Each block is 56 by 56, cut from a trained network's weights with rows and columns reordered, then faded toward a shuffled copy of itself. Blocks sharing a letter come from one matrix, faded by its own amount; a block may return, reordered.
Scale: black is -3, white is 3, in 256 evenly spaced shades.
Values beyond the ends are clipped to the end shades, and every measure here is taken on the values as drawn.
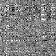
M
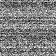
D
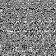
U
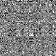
U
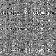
M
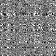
M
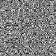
U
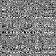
U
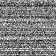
D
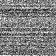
D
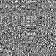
U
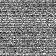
D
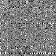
M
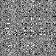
M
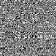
U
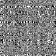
M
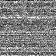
D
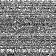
D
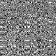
U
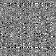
M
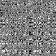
U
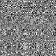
U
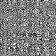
M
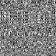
U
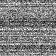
D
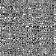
M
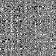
M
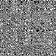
M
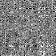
M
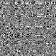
U
